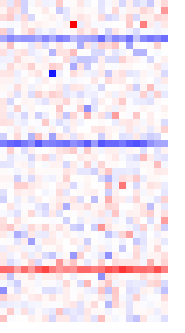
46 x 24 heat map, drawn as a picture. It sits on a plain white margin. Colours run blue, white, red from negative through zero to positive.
Average level on the scale: 50%. Histogram: heavy tails on both sides. Odd lines: rows 6, 21 and 39.
